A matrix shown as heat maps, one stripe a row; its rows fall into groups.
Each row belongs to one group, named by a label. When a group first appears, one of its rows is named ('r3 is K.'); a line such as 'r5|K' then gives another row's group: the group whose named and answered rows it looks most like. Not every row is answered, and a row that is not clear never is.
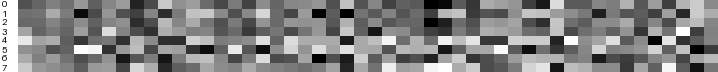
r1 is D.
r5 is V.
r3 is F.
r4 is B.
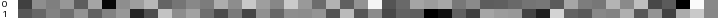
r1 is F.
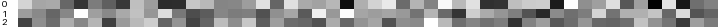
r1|V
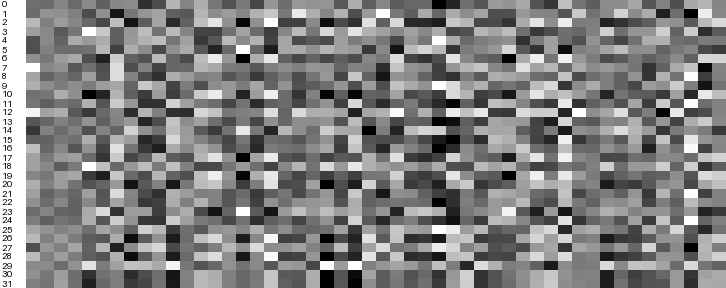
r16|F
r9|B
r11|F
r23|V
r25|B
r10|D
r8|F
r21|F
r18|V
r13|F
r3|V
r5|V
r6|D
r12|B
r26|D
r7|B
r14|V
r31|D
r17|D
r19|D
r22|F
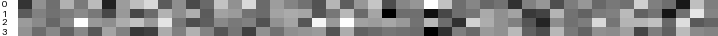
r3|F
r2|V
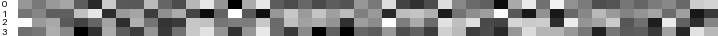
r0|D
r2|B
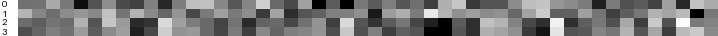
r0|D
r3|F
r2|F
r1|B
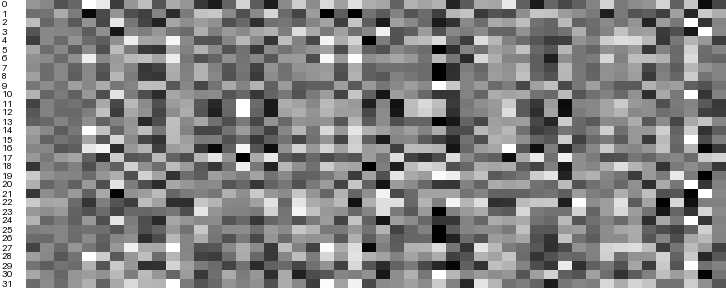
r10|F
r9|B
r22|B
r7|F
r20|F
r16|V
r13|F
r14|V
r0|V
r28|V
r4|V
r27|V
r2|F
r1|D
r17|D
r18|V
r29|F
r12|V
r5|F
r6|V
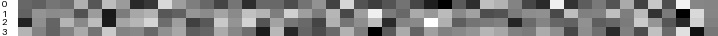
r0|F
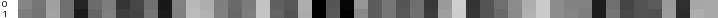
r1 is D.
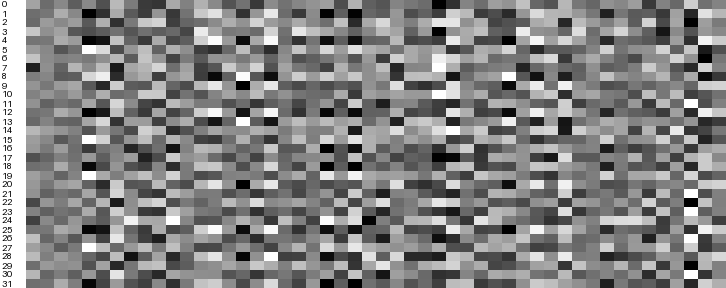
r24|V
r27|V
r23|F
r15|V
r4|D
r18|D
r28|D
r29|B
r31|D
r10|B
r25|D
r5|V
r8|V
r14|B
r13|V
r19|V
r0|F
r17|F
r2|B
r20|D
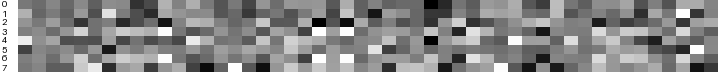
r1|F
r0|F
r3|V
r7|V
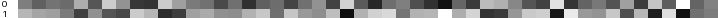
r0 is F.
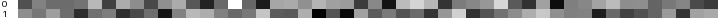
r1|D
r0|V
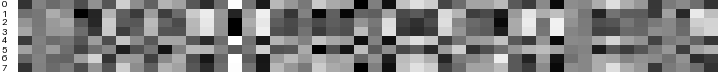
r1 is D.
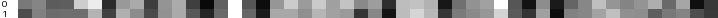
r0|V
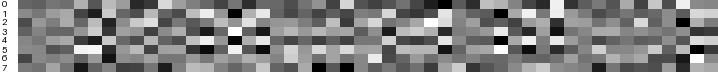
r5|V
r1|D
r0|F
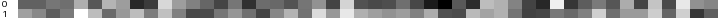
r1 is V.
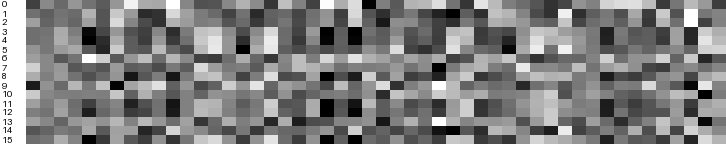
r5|D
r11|D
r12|D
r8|D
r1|F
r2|F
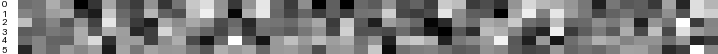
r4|V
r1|D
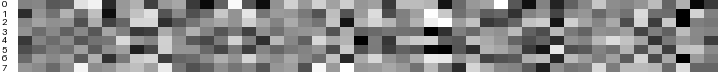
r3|F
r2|B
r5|F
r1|B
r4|V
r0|V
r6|B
